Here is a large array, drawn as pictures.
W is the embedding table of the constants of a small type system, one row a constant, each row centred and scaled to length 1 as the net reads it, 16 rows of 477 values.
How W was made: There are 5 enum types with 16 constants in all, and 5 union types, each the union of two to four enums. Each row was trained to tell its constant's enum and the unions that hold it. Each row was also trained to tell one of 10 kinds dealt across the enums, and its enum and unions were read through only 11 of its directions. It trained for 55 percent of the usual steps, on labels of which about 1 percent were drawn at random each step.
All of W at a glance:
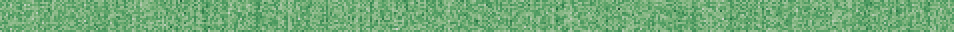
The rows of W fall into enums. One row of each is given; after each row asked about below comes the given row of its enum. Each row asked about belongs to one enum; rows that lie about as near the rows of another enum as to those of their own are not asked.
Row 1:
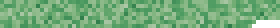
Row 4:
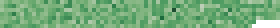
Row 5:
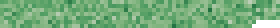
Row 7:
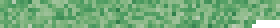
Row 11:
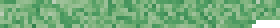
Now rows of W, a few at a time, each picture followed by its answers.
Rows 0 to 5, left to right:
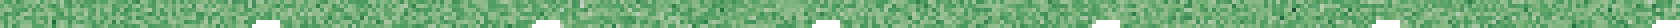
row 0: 7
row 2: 11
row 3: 1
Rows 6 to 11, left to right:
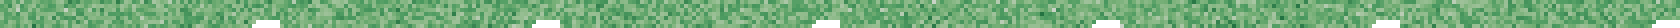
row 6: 7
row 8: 1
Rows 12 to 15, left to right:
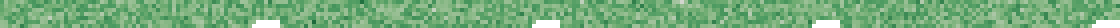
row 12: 5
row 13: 7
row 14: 11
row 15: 1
